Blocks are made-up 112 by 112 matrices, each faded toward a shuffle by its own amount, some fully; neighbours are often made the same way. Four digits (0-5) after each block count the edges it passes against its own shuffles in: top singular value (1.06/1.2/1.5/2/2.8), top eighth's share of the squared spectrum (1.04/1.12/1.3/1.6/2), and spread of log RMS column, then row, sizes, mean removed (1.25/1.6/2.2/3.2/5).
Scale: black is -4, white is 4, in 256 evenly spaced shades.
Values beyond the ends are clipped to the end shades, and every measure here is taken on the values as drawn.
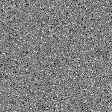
0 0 1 0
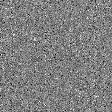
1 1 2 0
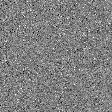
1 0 1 0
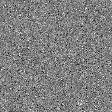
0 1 2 0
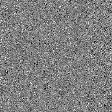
1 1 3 0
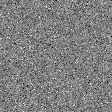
0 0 0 0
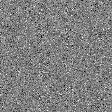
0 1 2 0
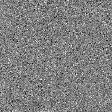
0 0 2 0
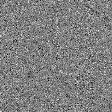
0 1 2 0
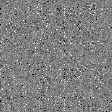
4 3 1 2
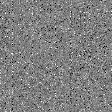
1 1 2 0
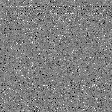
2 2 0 2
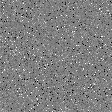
0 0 0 0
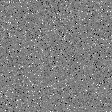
0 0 0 0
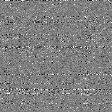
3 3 2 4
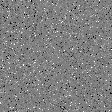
0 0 0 0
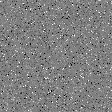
0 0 0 0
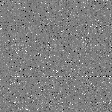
4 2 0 1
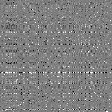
5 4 2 3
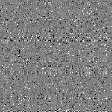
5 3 2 2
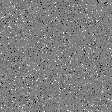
3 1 0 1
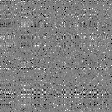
5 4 2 3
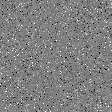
2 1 0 0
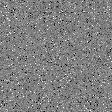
3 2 0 1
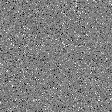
3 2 0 0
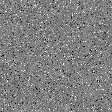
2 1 0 0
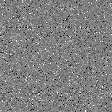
3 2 0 1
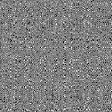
4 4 3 3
